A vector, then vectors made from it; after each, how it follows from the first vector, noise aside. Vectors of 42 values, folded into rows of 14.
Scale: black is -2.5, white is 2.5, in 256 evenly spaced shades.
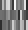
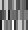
reversed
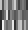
reversed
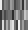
wrapped around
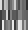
reversed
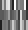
copied
